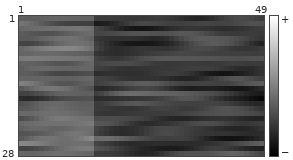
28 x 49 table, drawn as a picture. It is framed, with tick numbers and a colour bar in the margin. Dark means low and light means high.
Streaks run across, left to right. A vertical seam about 30% of the way across splits the table, and the left part is higher. On average the colour sits 30% of the way up the scale.
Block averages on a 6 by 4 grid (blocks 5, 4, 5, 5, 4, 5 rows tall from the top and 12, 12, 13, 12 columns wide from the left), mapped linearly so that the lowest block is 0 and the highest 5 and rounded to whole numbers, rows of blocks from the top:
4 1 1 1 / 5 1 1 2 / 4 2 1 1 / 3 2 2 0 / 5 2 1 1 / 5 2 0 1
